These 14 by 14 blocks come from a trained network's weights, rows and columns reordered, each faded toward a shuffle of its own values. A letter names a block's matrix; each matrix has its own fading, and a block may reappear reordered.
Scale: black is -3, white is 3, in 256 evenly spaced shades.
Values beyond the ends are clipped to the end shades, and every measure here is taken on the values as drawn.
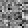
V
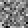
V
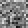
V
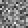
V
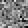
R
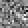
R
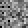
R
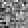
R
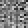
V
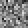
V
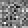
R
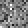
R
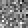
V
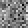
R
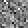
R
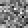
R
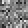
V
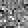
R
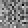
V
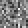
V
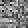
V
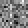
V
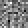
R
